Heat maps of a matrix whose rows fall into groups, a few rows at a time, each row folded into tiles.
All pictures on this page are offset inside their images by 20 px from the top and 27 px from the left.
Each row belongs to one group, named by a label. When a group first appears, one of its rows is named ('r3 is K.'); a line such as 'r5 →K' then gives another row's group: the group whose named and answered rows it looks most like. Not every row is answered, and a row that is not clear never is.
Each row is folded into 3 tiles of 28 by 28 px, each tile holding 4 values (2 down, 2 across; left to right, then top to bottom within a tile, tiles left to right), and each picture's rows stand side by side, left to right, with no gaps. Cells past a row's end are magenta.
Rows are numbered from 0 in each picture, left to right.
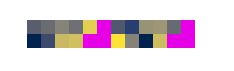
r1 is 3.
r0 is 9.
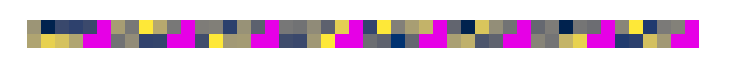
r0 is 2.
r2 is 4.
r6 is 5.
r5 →3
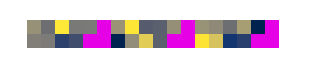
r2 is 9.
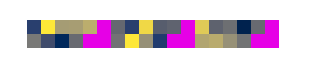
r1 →3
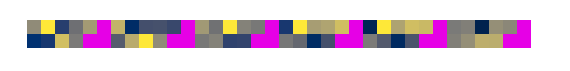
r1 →2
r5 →5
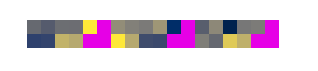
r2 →5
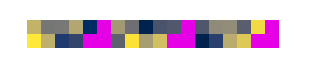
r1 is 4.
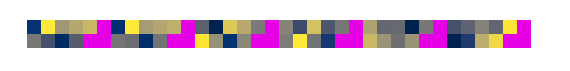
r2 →3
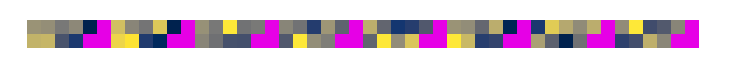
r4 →4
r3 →4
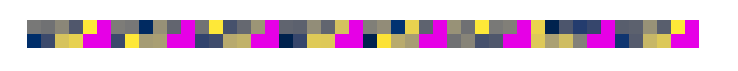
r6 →2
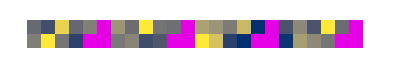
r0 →3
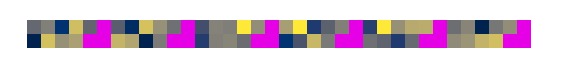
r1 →3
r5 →5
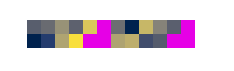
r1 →3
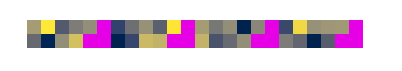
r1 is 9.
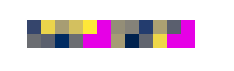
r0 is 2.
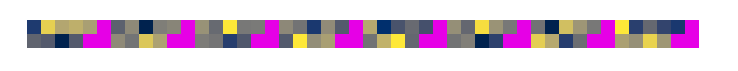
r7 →2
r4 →2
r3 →4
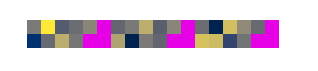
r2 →3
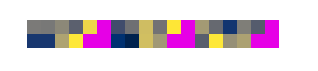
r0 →9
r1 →9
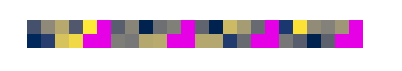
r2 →3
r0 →9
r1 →5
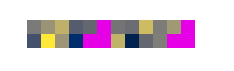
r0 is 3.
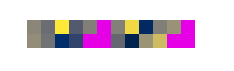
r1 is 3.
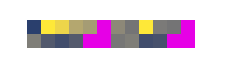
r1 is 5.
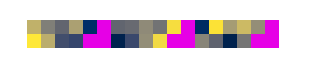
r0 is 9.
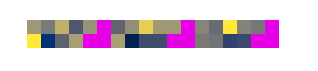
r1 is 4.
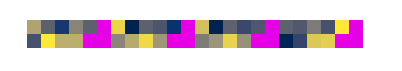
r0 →4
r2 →2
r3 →9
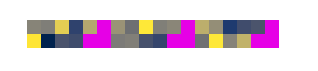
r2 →4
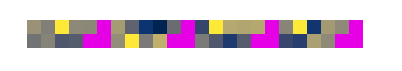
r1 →4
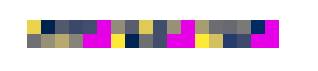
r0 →2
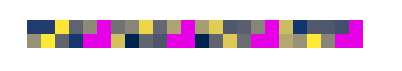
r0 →3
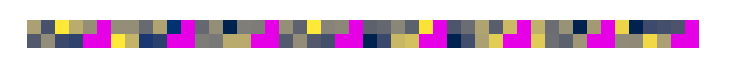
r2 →5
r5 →9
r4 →9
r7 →2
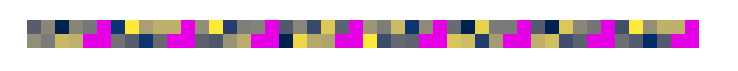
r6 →3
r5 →3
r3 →4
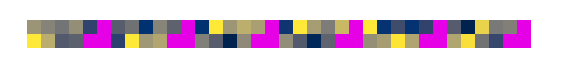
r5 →3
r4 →2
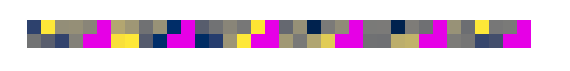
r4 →5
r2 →9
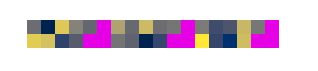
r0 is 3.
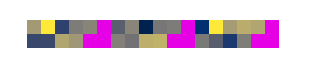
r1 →5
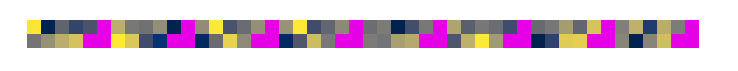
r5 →2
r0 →2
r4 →5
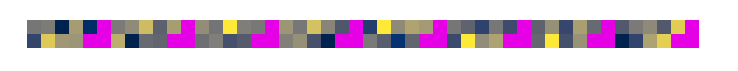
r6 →4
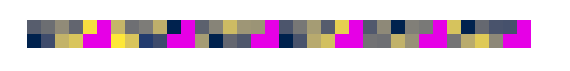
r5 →2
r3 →9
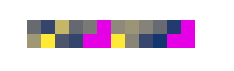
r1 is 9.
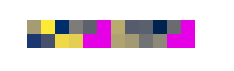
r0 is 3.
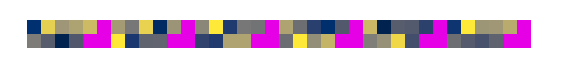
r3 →4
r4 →2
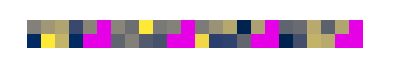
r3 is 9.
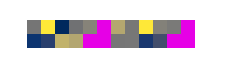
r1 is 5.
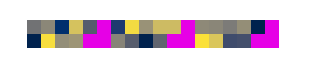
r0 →4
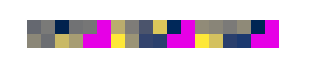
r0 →5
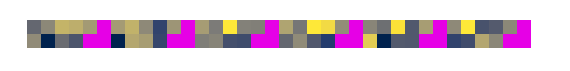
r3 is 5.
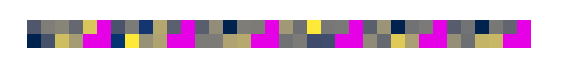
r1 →4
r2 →5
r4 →5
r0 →9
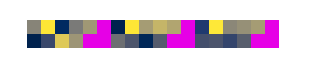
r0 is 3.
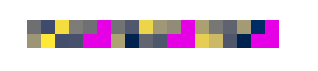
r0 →3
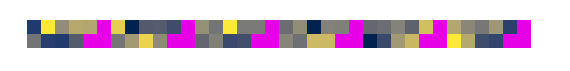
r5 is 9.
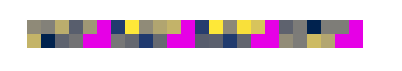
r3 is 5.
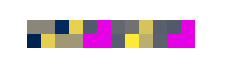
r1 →3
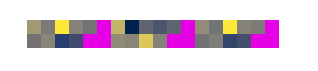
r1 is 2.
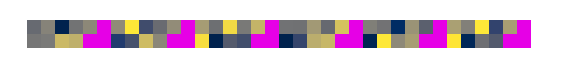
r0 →5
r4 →4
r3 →9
